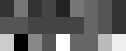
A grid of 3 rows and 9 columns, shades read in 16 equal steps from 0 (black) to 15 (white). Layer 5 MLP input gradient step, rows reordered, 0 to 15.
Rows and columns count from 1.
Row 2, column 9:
3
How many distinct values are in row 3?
8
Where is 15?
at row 3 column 5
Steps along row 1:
up down up down up down down down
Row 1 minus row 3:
-9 7 -5 -1 -13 1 0 -6 -11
